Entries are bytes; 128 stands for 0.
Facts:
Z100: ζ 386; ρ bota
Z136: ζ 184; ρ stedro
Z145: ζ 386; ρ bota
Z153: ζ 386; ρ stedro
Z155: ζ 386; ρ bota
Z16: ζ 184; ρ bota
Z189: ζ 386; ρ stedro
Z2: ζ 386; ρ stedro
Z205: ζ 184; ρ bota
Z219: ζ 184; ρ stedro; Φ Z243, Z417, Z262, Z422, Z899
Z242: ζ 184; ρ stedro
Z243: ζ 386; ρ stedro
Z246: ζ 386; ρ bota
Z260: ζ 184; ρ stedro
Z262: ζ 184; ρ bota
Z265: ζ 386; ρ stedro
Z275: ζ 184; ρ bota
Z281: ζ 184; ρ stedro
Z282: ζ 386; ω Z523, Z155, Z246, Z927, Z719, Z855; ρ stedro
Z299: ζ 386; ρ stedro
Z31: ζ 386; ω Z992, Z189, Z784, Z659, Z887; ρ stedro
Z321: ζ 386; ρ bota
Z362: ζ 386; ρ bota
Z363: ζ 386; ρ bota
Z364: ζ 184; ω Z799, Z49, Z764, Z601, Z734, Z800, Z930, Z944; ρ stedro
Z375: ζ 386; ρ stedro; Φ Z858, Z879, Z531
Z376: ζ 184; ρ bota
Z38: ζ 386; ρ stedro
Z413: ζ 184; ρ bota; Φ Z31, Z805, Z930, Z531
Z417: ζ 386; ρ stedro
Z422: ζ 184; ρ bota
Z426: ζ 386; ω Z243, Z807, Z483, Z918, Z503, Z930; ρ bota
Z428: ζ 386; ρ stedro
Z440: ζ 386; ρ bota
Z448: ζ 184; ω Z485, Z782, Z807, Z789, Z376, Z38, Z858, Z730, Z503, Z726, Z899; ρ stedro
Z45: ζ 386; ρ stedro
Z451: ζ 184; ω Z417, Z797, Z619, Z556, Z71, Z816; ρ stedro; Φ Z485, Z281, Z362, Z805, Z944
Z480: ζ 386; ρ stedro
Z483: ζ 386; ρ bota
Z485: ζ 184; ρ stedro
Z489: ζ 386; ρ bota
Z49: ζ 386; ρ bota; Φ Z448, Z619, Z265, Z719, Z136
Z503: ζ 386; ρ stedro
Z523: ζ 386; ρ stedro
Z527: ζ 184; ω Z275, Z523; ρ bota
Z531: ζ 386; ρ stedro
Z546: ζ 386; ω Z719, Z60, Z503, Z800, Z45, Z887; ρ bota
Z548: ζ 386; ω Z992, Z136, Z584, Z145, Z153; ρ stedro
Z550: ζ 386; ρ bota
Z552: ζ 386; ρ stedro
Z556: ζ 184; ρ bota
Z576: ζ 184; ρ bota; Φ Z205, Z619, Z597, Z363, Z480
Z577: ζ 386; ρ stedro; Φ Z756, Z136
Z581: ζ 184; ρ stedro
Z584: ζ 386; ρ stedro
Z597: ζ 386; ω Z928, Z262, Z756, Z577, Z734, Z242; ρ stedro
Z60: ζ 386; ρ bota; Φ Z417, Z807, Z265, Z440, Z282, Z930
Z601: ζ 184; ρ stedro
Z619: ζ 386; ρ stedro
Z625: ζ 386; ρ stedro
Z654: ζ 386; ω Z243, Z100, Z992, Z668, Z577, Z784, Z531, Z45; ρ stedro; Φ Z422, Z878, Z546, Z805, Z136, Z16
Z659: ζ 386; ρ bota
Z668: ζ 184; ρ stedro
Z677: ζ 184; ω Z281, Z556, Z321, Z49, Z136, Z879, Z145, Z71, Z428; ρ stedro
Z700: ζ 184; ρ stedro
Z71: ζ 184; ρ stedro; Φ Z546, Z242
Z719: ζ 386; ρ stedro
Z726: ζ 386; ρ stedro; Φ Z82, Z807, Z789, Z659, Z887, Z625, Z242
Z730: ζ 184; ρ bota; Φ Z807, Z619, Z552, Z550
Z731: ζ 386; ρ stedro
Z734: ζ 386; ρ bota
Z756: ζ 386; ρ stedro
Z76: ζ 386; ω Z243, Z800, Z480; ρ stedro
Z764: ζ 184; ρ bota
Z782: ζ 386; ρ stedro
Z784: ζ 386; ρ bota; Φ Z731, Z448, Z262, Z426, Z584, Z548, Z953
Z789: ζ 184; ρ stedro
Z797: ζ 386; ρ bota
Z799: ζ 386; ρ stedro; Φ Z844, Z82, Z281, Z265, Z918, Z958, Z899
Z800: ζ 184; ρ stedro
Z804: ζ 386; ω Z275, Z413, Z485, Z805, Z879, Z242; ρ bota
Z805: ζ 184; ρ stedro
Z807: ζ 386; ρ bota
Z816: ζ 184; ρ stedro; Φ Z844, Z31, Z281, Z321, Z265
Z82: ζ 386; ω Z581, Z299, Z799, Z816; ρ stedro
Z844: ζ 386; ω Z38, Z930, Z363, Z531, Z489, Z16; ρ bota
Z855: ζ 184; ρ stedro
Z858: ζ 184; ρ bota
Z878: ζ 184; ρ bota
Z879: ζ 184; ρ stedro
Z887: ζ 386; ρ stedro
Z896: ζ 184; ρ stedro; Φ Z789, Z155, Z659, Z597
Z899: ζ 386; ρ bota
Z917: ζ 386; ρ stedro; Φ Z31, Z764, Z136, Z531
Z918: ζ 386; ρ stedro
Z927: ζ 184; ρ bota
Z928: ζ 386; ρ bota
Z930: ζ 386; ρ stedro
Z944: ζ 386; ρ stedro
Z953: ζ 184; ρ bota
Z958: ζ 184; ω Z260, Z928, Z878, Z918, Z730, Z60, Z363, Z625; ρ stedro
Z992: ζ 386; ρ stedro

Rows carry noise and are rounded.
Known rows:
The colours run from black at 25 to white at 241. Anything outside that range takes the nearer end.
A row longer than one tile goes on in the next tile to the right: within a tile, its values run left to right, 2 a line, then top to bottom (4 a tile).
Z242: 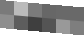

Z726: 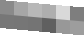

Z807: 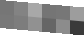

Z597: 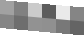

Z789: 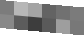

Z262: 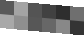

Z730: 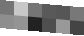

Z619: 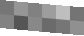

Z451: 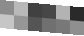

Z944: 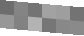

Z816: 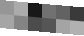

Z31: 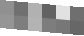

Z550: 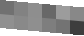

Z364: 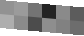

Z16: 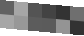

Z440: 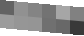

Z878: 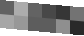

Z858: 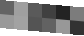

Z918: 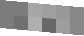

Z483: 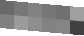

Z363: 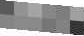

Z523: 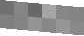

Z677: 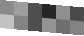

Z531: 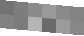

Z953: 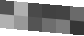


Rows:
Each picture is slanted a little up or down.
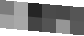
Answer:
Z413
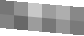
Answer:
Z625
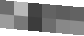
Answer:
Z581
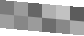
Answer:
Z799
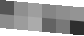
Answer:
Z899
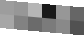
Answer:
Z448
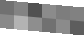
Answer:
Z784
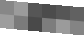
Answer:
Z700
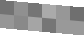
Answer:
Z577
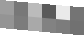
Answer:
Z282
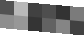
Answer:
Z275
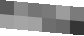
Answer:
Z362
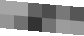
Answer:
Z896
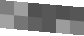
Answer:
Z805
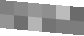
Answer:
Z265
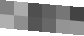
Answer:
Z219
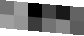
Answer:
Z556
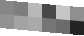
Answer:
Z844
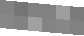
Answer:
Z731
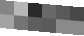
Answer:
Z281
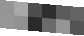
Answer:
Z576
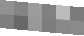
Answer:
Z552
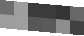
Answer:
Z764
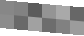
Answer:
Z417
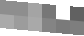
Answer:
Z654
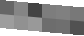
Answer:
Z321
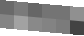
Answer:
Z246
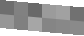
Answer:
Z584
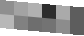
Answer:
Z958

